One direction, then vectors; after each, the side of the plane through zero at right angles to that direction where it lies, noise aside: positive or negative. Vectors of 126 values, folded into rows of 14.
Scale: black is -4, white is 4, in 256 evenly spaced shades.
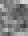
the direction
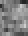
negative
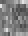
positive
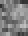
negative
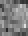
negative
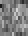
negative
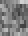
positive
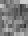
positive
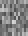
positive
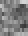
positive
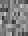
negative
